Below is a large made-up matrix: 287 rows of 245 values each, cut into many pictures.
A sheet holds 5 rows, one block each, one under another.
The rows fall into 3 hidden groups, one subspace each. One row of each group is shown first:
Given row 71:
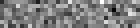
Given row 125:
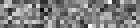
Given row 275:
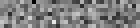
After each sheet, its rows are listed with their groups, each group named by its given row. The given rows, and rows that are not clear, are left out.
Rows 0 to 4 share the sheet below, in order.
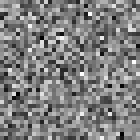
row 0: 275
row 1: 275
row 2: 275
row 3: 125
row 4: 125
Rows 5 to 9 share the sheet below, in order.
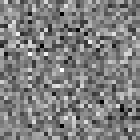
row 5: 71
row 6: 275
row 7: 71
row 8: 125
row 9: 71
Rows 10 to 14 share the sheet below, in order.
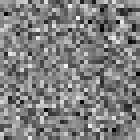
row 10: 125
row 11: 71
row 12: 275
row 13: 275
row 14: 275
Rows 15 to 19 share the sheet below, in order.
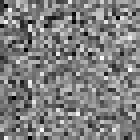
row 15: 71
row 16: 125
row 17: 71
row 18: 125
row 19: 275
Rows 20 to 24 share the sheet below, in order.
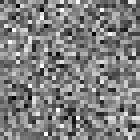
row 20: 275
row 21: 125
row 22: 275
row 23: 125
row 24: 71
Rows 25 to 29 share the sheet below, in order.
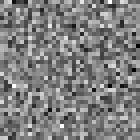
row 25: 125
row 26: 275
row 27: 71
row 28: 125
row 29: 71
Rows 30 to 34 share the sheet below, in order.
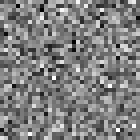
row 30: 275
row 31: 71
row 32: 275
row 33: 125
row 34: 71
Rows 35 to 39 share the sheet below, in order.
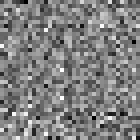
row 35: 125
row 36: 71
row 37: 71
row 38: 71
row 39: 125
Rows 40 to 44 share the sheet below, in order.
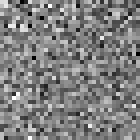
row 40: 71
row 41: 125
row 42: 275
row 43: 125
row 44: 275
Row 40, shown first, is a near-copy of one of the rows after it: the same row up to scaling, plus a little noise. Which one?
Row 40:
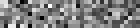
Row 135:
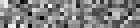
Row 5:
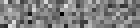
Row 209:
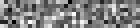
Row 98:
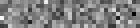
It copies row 135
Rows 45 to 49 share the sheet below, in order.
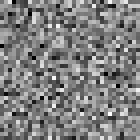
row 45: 125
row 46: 71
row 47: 275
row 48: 275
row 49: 125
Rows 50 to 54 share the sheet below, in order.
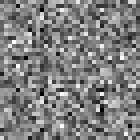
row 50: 275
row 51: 125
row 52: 125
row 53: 275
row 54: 71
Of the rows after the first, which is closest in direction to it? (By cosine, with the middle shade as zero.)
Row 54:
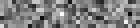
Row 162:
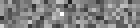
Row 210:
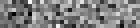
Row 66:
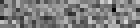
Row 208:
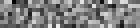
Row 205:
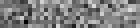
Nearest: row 162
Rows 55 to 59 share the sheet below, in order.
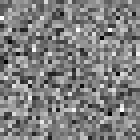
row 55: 71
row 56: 125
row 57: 71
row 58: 125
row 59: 125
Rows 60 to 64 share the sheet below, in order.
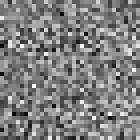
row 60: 71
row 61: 275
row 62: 71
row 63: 275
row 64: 125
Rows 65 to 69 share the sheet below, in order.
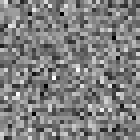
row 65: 71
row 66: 71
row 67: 275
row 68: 125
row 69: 275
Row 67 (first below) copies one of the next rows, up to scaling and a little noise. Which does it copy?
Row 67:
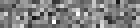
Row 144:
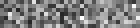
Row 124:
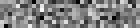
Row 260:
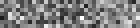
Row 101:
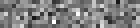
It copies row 101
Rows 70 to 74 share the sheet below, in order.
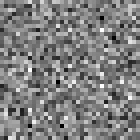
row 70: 125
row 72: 125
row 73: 71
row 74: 71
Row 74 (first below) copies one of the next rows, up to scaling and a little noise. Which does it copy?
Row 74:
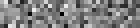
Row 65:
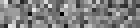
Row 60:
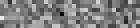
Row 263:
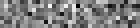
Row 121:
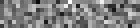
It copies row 65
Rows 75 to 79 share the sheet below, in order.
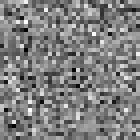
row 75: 125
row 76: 125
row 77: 71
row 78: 275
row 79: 125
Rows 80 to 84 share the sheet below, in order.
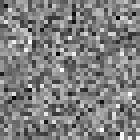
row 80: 71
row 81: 125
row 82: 71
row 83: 125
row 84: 125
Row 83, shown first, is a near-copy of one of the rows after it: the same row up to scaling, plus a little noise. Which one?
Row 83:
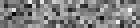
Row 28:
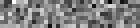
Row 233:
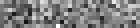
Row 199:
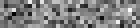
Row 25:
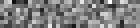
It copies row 199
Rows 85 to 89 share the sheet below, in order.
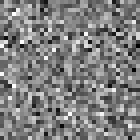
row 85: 125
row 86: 275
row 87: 71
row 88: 125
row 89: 71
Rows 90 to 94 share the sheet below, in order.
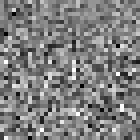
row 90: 125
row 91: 71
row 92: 71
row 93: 125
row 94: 275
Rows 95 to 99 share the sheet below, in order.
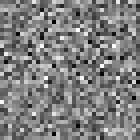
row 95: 275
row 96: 275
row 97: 125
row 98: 71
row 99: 275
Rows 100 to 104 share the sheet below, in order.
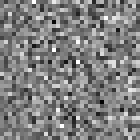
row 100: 275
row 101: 275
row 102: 71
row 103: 125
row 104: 71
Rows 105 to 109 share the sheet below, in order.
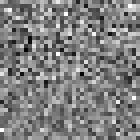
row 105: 125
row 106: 125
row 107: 275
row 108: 71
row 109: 71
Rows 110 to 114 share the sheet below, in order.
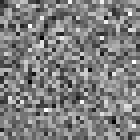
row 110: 71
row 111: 275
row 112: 275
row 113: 275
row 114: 71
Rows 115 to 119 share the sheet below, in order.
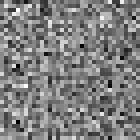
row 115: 125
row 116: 275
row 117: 125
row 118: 125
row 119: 125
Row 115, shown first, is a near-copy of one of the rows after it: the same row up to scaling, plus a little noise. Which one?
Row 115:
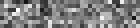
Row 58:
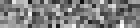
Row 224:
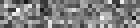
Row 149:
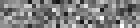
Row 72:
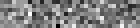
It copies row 224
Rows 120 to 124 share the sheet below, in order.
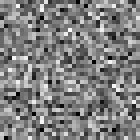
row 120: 275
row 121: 71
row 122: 125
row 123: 125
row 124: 275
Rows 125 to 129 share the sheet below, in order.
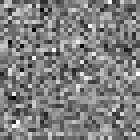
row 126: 275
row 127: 275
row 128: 125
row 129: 125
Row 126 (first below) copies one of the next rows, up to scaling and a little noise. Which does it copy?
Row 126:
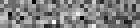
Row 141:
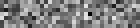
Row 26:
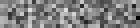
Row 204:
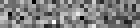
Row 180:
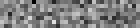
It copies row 204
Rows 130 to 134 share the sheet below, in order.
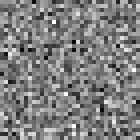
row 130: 275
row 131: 71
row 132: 71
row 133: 275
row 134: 71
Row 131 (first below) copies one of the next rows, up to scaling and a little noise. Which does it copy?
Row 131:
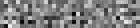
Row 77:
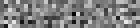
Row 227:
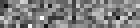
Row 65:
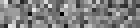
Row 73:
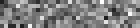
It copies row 77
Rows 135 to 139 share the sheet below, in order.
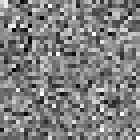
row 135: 71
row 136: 125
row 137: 125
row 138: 275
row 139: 125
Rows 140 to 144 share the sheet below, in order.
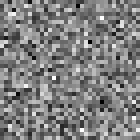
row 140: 125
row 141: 275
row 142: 275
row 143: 125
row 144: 275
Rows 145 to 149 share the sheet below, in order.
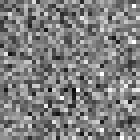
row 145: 275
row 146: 71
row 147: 125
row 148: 71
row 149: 125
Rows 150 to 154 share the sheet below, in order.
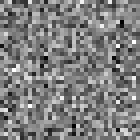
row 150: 125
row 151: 71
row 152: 125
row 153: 71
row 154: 71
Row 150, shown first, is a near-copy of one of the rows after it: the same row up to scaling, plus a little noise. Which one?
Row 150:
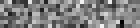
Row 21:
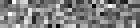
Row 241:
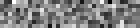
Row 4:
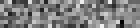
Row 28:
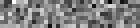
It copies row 4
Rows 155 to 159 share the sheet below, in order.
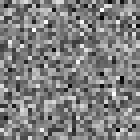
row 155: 125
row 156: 275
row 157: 125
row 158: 71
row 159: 71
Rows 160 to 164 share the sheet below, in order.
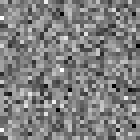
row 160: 71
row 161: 275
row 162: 71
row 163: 125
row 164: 71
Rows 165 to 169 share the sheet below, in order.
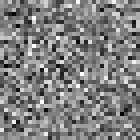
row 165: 125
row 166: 275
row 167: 275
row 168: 275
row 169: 125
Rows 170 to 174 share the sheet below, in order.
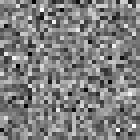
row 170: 275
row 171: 275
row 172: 125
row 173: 125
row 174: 71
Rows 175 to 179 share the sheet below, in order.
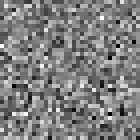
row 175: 125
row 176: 71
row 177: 125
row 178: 125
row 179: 125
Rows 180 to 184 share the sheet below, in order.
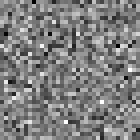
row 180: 275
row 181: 71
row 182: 71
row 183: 125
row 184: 275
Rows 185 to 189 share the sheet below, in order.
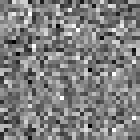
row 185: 125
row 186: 125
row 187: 275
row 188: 71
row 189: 275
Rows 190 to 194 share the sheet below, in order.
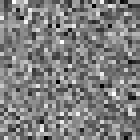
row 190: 125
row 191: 71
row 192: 125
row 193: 71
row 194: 275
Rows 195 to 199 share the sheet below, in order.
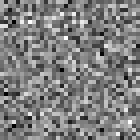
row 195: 71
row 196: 275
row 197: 71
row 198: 275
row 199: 125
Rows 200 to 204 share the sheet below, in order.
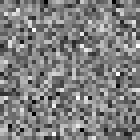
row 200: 125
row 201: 275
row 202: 71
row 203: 275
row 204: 275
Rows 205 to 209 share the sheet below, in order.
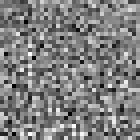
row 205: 125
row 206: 275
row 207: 275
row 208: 125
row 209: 71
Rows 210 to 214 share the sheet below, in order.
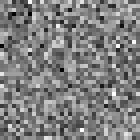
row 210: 125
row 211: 71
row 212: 71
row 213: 71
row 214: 275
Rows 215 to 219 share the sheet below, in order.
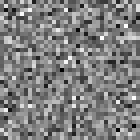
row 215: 275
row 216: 125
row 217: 71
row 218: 71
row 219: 71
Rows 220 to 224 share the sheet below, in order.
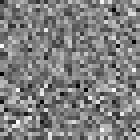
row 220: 71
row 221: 71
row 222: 71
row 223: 275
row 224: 125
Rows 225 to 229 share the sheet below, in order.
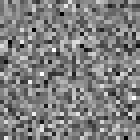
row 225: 71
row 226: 275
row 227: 71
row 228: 71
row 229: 275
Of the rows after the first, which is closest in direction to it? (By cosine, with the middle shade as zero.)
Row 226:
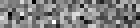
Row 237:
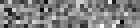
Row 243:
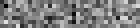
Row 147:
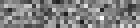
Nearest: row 237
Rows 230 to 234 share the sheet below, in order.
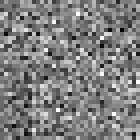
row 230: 275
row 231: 125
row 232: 125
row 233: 125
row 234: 125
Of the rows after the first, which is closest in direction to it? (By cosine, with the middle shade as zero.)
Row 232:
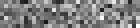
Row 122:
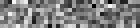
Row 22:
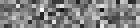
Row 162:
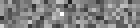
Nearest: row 22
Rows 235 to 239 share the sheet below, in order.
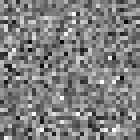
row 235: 71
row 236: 71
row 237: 125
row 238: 71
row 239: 275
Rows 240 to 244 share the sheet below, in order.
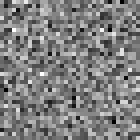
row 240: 125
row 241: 125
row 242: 71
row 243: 71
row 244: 71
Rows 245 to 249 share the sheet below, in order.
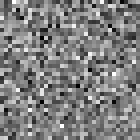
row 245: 125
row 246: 125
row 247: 275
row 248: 275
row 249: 71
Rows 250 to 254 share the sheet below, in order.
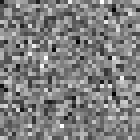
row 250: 71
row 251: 275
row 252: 125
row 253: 71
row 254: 71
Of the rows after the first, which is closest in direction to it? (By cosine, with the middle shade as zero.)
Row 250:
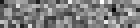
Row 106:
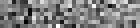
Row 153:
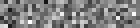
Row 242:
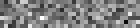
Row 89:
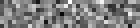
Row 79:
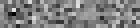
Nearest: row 89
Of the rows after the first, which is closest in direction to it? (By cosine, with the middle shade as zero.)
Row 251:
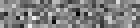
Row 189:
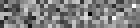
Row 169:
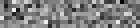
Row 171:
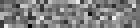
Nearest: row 169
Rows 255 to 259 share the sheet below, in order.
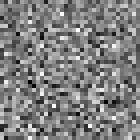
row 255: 71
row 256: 275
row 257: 275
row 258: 275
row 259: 275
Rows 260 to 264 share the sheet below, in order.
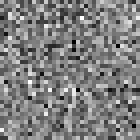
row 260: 275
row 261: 71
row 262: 275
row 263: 71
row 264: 71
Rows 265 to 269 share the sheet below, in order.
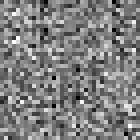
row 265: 125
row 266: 125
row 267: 275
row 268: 275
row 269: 71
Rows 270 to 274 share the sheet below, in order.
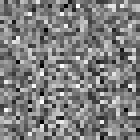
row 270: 71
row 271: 125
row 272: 275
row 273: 275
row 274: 275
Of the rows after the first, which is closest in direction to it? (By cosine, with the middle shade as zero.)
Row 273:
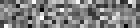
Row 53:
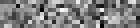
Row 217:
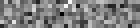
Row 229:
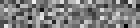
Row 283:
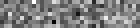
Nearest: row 229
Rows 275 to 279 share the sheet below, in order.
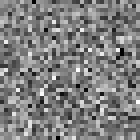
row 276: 125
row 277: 275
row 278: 275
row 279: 125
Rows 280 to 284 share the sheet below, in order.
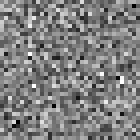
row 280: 275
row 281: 275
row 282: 125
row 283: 275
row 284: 125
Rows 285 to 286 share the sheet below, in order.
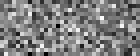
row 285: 125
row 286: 275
